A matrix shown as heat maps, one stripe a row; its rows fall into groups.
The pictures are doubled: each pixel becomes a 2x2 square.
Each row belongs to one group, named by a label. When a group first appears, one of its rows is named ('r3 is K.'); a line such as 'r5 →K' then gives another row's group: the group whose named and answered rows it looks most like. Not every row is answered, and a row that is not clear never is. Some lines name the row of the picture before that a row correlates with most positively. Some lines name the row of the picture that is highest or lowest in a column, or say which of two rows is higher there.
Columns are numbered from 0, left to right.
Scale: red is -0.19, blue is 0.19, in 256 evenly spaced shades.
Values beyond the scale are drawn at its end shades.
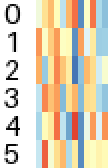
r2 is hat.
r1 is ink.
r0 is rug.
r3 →rug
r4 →rug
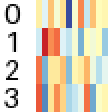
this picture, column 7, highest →1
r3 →hat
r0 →ink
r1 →rug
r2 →hat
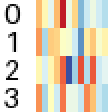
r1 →hat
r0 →hat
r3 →hat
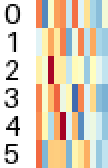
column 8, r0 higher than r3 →No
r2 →ink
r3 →ink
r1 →ink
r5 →hat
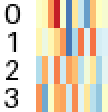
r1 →ink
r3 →hat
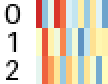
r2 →rug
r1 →rug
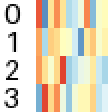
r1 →hat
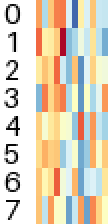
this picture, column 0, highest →3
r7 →ink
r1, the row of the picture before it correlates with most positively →2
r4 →ink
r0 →ink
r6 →rug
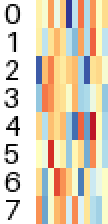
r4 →ink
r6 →hat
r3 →rug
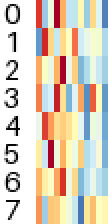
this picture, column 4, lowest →2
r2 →hat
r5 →ink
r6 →hat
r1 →rug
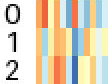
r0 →rug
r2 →ink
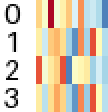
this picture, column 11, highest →0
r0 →ink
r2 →hat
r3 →ink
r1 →ink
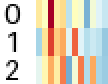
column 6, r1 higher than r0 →No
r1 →rug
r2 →ink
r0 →ink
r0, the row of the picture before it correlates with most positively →0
